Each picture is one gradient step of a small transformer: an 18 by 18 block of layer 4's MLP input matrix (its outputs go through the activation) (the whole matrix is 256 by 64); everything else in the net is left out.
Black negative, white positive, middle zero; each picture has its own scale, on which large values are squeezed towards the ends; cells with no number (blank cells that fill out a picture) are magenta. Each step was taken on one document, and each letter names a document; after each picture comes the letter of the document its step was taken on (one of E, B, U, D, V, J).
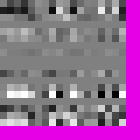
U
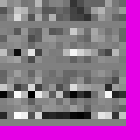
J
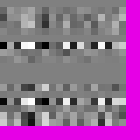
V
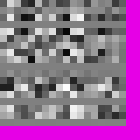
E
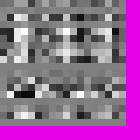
E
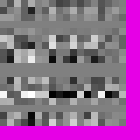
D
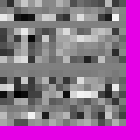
E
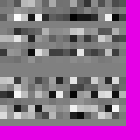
J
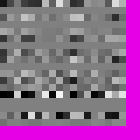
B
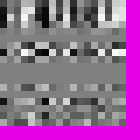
V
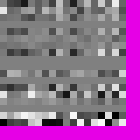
U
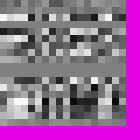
J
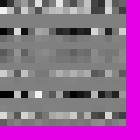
B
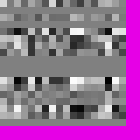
J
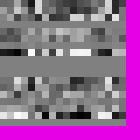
J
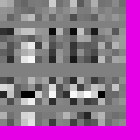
D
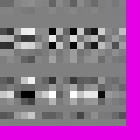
D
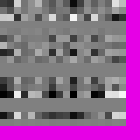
B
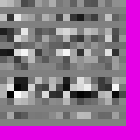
E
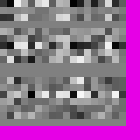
E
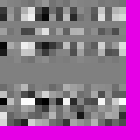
V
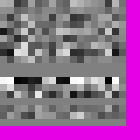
E
